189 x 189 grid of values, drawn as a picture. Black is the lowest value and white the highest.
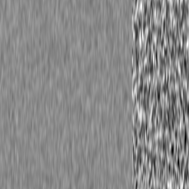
Slope: none. Grain: streaks running down. Histogram: heavy tails on both sides. Seam: vertical, 70% of the way across, the left part calmer.
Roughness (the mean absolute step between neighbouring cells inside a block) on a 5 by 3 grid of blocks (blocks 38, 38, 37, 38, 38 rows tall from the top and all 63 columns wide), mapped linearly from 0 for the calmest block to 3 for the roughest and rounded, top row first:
0 0 3 / 0 0 3 / 0 0 3 / 0 0 3 / 0 0 3
